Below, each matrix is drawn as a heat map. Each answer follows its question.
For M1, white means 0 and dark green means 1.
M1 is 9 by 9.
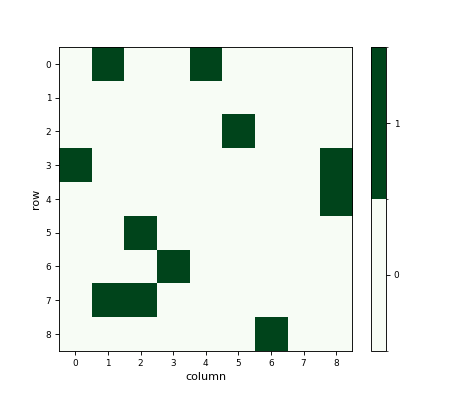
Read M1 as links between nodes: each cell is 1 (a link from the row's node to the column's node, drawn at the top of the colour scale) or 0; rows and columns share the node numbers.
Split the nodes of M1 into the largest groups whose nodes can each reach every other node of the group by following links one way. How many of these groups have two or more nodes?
2
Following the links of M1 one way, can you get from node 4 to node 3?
yes
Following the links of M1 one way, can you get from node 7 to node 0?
no
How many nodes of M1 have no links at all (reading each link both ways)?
0
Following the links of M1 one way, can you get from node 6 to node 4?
yes
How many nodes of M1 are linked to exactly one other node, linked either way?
1
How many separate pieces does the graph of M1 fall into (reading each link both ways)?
1
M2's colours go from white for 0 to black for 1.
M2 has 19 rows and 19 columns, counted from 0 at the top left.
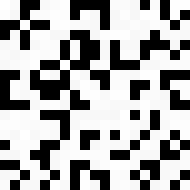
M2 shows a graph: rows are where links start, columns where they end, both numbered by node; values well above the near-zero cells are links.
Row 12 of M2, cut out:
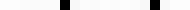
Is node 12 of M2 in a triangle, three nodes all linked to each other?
no
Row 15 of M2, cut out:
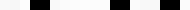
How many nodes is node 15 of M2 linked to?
6
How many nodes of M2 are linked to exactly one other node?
0
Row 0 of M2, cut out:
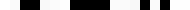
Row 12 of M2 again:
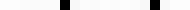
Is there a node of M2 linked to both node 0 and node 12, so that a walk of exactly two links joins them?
no
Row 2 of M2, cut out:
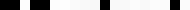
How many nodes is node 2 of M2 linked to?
6
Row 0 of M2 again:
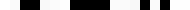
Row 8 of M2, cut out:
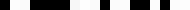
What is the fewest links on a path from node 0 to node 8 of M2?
1
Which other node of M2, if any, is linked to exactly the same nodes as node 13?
node 5
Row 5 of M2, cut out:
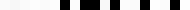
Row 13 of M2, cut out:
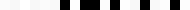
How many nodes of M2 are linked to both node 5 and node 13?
6
